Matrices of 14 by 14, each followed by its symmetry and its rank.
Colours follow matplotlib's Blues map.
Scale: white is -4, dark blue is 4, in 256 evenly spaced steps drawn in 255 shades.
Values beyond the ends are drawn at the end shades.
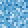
neither, full rank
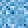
symmetric, rank two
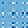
symmetric, rank one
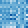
neither, rank two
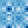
symmetric, rank two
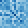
symmetric, rank three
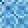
symmetric, rank three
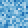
neither, full rank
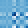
symmetric, rank one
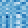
neither, rank two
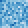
neither, full rank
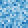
neither, full rank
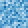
neither, full rank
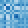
symmetric, rank two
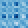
symmetric, rank two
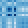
symmetric, rank one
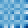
symmetric, rank one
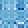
neither, rank two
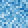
neither, full rank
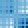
symmetric, rank one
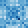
symmetric, rank three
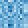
neither, rank two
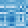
neither, rank two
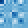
symmetric, rank two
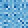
symmetric, rank three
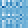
neither, rank two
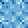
symmetric, rank two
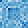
symmetric, rank three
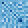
symmetric, rank three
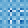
symmetric, rank one
